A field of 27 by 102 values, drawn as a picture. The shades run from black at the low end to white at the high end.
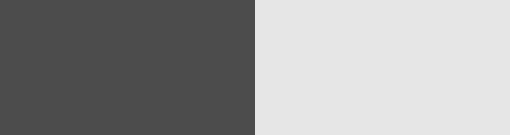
The table splits into one row of 2 panels. Panel 1,1: low, flat. Panel 1,2: very high, flat.
